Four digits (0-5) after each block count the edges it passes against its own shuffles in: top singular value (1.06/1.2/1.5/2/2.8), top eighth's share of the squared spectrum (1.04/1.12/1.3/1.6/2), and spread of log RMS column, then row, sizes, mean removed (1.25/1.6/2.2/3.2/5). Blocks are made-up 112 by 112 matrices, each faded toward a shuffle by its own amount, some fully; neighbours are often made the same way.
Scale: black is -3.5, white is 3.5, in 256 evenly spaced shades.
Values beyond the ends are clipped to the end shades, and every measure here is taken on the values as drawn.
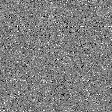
1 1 0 2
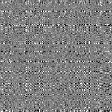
5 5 3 4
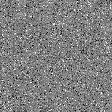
3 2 0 0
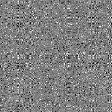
5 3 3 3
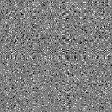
5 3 2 2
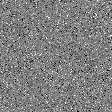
2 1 0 0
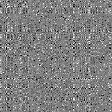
5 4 2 3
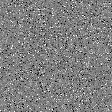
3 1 0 0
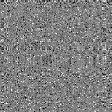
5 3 2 2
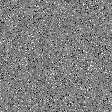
2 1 0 0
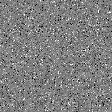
3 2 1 1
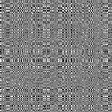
5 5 4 4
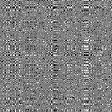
5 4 3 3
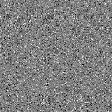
4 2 1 1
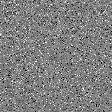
3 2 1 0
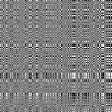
5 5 5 5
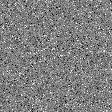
0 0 0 0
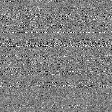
2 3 0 4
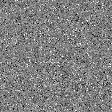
0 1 0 2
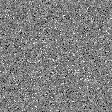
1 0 0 1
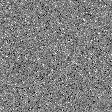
0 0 0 0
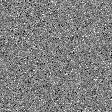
0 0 0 0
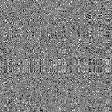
5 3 2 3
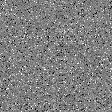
3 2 0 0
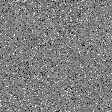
0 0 0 0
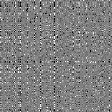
5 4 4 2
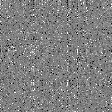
4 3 2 1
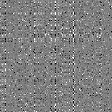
5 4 3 2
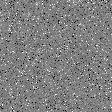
0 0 0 0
